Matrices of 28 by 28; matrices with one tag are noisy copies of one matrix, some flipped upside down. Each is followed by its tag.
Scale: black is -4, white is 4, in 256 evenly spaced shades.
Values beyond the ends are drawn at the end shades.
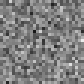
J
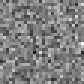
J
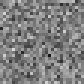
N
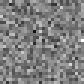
J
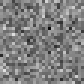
N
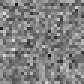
N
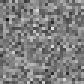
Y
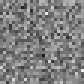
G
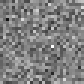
Y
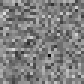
N
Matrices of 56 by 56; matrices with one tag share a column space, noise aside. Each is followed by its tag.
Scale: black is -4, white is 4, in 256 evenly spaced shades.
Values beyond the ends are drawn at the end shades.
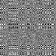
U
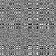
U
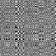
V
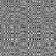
V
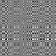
V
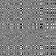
U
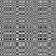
V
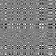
U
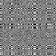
U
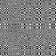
U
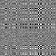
U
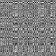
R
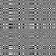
U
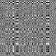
R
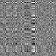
R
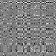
R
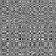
V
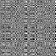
V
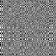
V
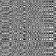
V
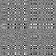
U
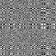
U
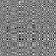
V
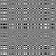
U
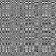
R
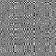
R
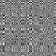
R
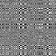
U
